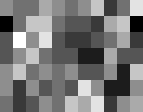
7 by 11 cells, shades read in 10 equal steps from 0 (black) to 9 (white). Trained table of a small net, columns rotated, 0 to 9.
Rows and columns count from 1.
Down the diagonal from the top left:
5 4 5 4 4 3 6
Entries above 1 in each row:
11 9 11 9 10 9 11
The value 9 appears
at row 3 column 2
